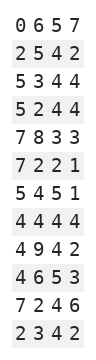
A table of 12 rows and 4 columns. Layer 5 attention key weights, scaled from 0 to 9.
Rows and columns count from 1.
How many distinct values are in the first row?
4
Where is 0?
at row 1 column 1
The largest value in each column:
7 9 5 7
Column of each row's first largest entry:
4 2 1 1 2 1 1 1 2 2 1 3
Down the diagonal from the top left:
0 5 4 4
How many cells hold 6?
3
